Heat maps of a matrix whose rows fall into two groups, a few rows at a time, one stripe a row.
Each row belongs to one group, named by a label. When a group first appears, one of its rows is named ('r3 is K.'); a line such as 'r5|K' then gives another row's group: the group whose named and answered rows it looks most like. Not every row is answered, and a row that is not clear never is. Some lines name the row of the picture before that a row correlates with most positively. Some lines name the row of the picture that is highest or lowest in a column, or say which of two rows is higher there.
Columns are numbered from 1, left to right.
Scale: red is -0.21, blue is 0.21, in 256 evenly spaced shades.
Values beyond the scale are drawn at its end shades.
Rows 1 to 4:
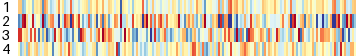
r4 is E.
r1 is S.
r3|S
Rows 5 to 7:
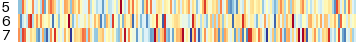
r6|E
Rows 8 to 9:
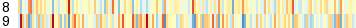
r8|E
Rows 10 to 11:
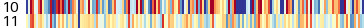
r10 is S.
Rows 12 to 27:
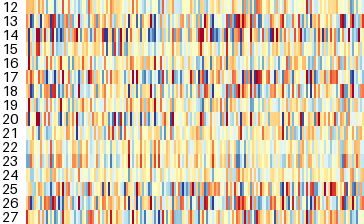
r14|E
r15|E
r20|E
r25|S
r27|S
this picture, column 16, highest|14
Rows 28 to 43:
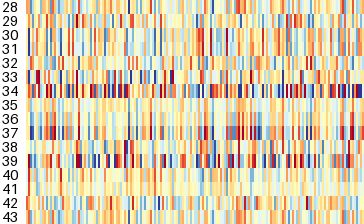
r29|E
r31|E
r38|E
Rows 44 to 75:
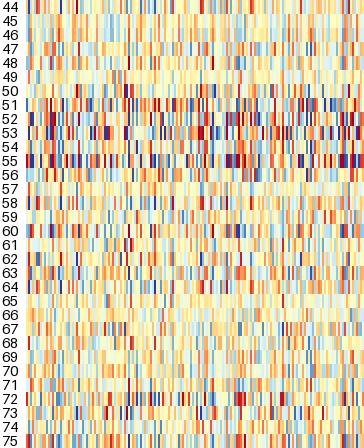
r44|E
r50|E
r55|S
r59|S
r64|E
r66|S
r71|S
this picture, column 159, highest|60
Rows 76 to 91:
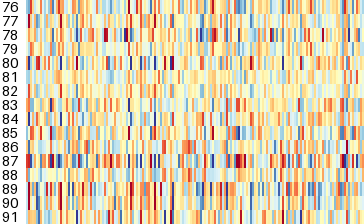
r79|S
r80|E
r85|S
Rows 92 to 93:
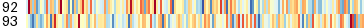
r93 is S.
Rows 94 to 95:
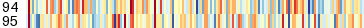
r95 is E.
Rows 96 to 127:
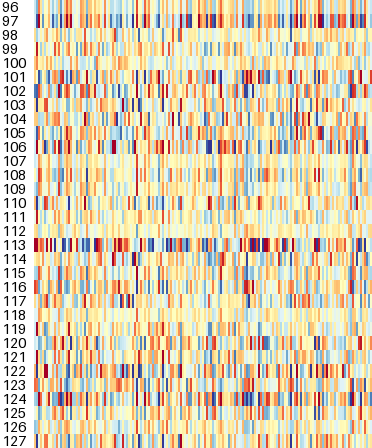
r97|S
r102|S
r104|E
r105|S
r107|S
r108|S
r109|S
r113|S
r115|S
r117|E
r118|S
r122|E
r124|S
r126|S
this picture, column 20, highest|124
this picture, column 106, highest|102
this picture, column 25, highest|113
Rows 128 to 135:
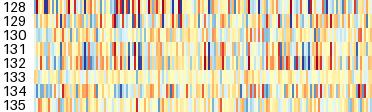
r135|S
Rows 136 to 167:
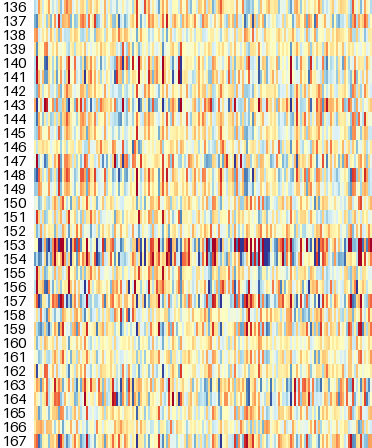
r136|S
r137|S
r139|E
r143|E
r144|S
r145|S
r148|S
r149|S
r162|E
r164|E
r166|S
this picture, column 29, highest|143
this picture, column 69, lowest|166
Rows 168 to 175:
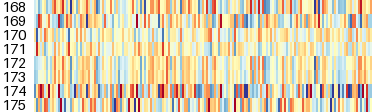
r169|S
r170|E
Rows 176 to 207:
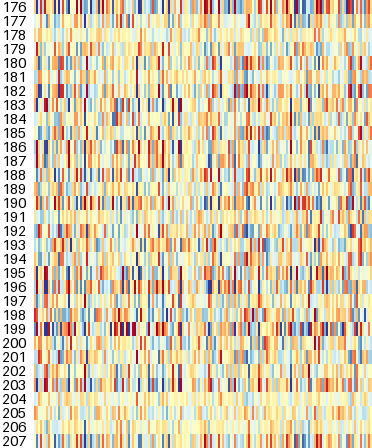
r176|E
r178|S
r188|E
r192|S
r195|E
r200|S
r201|S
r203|E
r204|S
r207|E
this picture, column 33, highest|176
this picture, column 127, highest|190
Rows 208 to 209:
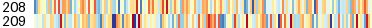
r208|S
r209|E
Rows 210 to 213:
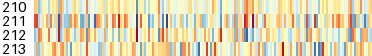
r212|S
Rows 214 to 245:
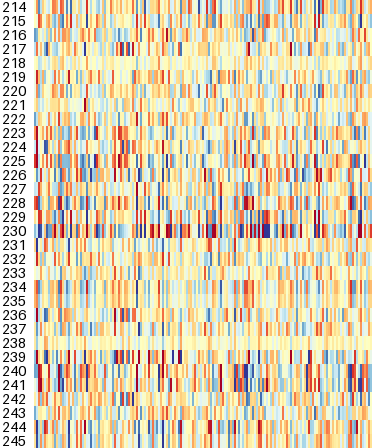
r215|S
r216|S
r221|E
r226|E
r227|S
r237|E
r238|E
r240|S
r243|S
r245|E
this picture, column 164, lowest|230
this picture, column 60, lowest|230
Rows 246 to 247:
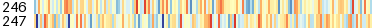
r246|S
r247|E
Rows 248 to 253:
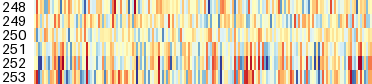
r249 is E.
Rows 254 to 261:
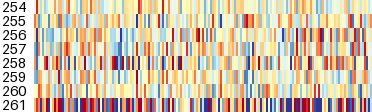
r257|S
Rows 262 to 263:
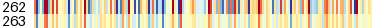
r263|E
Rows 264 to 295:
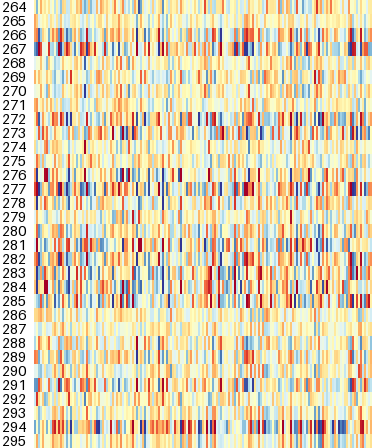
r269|S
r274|E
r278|E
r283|E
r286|S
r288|S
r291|S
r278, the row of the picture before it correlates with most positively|263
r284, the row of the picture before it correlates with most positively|263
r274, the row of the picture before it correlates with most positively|262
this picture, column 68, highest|285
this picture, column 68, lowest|281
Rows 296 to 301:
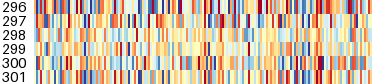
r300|S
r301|E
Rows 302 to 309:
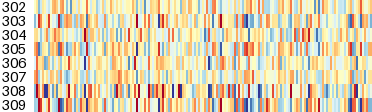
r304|E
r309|S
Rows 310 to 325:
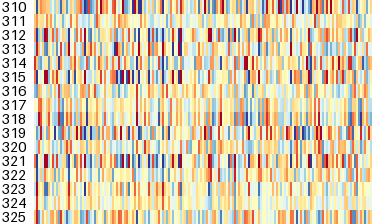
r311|S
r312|E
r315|E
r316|S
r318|S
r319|E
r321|E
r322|E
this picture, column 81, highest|314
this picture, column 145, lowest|325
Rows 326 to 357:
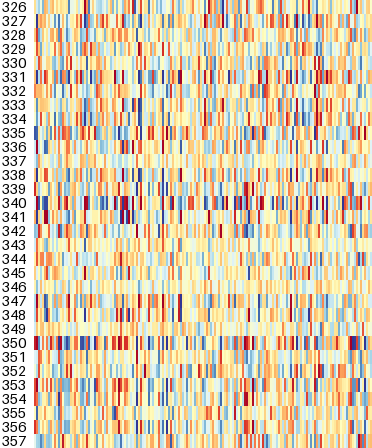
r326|E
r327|E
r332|S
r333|E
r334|E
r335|S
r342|S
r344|S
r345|E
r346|E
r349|S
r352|S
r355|E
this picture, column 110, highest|335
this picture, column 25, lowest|335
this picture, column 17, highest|350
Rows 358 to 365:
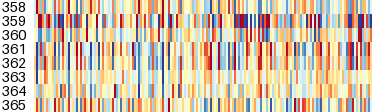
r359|S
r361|E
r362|E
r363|E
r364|E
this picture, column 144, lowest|361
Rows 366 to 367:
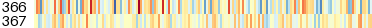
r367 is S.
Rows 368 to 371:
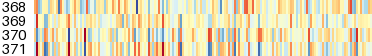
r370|E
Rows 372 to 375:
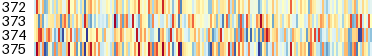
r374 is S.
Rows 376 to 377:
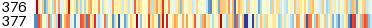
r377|S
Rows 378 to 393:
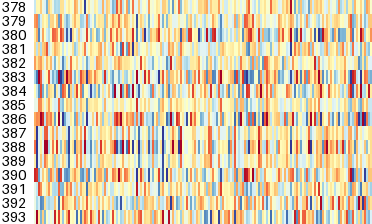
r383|S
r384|E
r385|S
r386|S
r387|E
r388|E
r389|E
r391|S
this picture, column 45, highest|384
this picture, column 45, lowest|388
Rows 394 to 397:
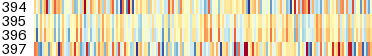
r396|E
